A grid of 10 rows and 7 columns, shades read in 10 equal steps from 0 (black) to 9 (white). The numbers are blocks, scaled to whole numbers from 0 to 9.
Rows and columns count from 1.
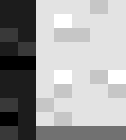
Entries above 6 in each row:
5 5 5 5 5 5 5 5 5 0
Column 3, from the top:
8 8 8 8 8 8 8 7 8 4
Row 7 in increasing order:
1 1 7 7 8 8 8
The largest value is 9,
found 3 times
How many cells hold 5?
0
